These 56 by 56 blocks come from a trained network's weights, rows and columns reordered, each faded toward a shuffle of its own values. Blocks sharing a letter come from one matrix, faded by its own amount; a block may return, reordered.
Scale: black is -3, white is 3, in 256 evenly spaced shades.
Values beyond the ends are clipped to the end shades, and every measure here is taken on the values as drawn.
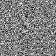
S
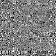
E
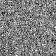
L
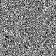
S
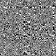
E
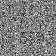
L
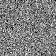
L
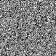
L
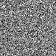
L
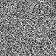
S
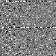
E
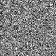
S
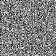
L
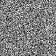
L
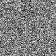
S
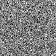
L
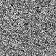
S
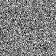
L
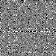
E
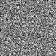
S
